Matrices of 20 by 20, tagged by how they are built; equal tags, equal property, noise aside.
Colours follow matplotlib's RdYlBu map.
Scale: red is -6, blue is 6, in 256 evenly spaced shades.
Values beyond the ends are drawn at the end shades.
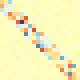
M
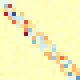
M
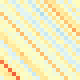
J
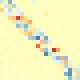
M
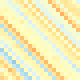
J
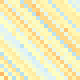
J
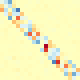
M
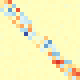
M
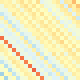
J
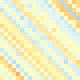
J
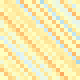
J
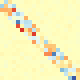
M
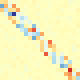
M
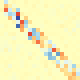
M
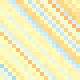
J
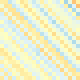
J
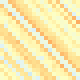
J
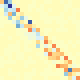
M
